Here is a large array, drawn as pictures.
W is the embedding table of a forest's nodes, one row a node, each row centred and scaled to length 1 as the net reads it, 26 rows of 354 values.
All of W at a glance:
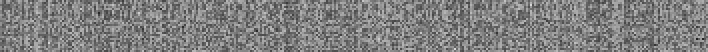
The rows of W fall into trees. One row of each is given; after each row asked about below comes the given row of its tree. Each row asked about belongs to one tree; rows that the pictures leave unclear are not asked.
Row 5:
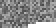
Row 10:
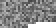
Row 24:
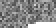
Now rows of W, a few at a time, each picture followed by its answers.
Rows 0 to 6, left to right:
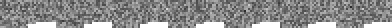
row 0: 5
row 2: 24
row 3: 24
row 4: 24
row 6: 5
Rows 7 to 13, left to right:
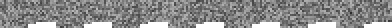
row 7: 5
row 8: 5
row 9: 5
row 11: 24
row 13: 10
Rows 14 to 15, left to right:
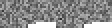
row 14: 24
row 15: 24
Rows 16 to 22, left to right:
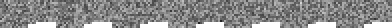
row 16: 5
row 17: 24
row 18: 5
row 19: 10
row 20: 5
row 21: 24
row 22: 24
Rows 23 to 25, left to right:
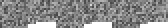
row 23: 5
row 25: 5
